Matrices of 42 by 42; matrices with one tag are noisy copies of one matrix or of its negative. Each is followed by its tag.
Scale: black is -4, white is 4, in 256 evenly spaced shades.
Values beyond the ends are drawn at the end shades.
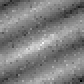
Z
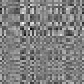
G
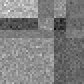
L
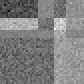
L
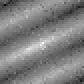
Z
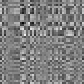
G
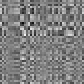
G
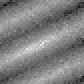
Z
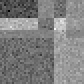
L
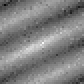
Z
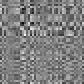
G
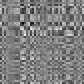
G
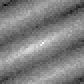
Z
